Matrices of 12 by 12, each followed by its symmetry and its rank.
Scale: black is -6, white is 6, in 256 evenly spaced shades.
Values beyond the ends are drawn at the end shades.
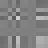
symmetric, rank one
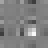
symmetric, rank one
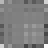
symmetric, rank one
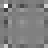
symmetric, rank one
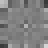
symmetric, rank two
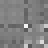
symmetric, rank two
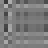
neither, rank one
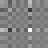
symmetric, rank one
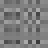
neither, rank one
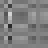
neither, rank one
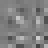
symmetric, rank two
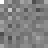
symmetric, rank two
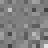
symmetric, rank two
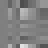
neither, rank one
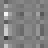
neither, rank one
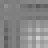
symmetric, rank one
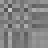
symmetric, rank two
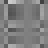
neither, rank one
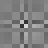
symmetric, rank one
